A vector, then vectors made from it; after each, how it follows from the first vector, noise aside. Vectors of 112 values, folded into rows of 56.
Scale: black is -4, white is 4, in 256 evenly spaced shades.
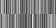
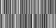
copied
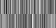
copied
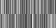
copied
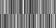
reversed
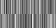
copied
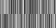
reversed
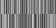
copied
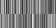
copied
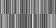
copied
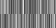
reversed
